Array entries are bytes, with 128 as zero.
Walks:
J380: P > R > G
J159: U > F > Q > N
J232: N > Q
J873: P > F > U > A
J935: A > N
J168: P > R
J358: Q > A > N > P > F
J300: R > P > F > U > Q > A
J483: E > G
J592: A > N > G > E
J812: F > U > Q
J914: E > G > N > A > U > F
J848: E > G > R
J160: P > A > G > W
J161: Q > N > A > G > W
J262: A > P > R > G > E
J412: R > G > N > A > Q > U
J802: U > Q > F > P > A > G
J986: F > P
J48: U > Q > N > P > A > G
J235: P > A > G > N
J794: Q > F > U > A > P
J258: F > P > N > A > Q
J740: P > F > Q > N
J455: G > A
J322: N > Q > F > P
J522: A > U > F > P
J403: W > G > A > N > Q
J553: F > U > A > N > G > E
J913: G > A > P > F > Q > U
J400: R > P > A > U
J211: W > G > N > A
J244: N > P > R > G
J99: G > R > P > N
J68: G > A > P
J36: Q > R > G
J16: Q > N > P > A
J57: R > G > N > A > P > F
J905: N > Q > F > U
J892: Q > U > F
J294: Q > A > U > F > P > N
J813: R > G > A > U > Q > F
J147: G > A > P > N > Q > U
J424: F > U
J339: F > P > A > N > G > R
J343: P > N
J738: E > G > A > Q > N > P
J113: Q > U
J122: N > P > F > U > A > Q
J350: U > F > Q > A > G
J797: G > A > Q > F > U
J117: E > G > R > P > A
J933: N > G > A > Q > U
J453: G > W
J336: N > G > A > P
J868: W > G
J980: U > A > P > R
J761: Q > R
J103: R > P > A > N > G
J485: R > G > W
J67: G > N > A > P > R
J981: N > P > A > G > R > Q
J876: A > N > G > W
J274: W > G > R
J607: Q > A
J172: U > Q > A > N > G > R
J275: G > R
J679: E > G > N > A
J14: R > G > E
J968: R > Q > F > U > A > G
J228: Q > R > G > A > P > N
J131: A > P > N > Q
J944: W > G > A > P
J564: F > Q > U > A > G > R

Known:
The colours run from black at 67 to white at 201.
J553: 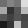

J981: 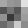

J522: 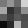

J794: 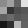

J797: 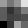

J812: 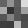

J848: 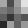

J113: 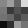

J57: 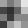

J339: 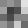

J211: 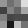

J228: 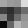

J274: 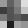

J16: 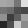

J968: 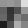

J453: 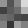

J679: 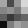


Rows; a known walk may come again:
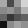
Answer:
J679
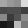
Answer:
J161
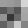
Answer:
J981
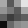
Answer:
J738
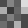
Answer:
J424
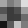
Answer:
J147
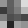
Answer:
J274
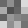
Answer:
J986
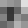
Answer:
J400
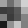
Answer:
J67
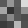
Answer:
J812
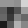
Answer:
J968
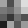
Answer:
J848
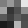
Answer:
J522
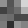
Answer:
J453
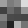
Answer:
J403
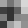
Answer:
J57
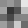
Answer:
J339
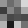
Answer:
J211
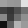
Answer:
J228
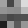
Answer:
J483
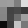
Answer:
J358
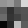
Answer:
J172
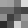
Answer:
J16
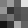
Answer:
J892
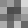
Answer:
J258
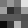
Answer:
J564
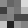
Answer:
J868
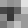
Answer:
J103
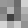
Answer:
J343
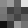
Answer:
J113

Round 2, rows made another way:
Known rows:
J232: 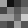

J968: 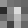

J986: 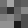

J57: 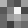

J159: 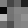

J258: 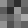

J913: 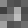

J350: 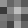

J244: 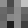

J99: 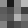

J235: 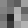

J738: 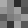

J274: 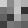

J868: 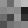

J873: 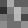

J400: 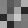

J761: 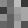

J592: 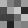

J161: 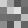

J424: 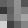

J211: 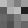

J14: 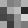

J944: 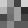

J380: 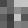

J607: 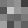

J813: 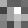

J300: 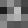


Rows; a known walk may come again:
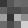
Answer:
J343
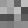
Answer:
J160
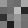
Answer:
J103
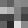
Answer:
J483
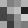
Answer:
J14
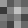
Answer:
J350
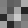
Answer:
J400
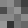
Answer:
J16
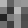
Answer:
J980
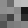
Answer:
J868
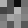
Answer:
J122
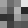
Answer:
J262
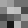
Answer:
J679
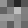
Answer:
J358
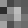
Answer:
J797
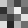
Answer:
J553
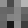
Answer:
J244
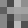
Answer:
J36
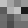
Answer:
J211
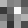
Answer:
J564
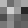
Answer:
J453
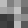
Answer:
J848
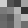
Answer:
J403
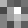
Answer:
J813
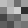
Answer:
J876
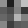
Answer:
J99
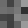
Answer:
J935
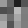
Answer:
J294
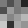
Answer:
J113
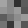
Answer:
J738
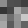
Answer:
J812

